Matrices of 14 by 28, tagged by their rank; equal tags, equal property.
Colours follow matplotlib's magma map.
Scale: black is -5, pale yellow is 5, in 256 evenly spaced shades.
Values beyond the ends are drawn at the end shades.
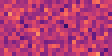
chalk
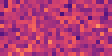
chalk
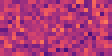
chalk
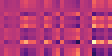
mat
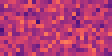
chalk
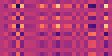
mat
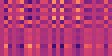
mat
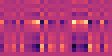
mat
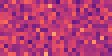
chalk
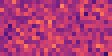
chalk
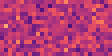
chalk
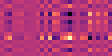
mat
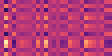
mat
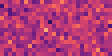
chalk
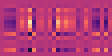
mat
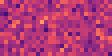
chalk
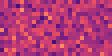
chalk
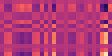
mat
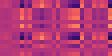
mat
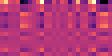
mat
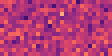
chalk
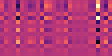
mat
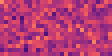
chalk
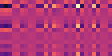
mat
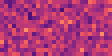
chalk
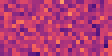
chalk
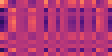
mat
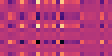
mat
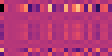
mat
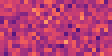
chalk
